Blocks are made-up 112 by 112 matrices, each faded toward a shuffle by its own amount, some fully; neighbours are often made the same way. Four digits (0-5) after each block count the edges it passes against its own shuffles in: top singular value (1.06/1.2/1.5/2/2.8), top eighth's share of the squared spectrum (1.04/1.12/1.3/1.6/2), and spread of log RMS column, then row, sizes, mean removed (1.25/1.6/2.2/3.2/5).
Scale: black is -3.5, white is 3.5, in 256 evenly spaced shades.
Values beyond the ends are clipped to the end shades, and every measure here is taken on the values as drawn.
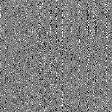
3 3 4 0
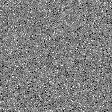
2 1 1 0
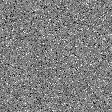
0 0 0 0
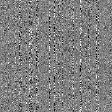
2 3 4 0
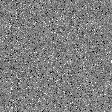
0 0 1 0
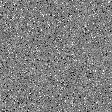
0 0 0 0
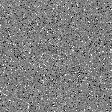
2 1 1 0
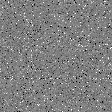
2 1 0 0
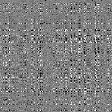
4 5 4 4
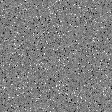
1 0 0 0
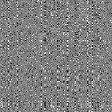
5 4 3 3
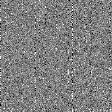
2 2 3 0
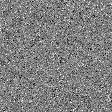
0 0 0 0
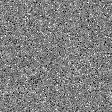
1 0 0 0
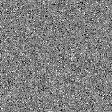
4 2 1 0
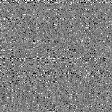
4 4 1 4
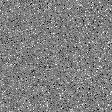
0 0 0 0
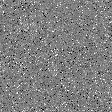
1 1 0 0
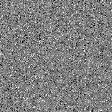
3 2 1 1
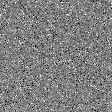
1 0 0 0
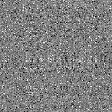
4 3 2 2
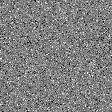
1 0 0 0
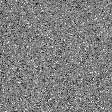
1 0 0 0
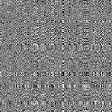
5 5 4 4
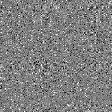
4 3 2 2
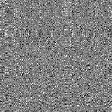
4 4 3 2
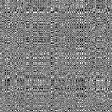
5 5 4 4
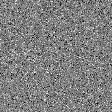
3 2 0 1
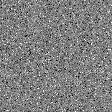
0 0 0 0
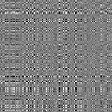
5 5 4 4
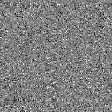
4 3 1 2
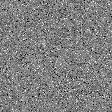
0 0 0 0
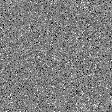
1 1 2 0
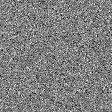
1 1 0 0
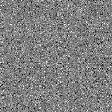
4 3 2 2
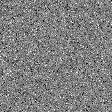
2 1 0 0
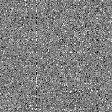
4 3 2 1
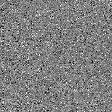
3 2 1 0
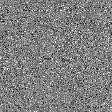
1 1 0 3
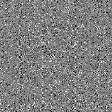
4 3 2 1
